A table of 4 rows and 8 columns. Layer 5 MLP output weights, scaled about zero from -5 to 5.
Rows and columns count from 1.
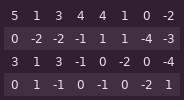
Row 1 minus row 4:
5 0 4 4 5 1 2 -3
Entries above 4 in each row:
1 0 0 0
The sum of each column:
8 1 3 2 4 0 -6 -8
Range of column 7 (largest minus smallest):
4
